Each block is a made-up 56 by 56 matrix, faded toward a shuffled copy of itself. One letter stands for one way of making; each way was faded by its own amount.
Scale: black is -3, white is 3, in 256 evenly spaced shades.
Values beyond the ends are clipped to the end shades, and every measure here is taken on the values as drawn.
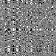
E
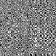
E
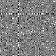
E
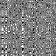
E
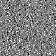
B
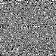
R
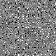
B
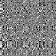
E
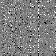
B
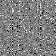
B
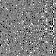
B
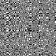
E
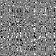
E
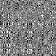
E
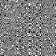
E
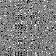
B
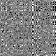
E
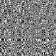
E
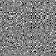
E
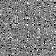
B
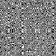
E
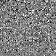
R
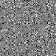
B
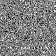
R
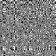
E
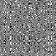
E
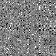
B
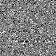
R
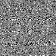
R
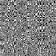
E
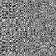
E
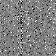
B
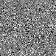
R
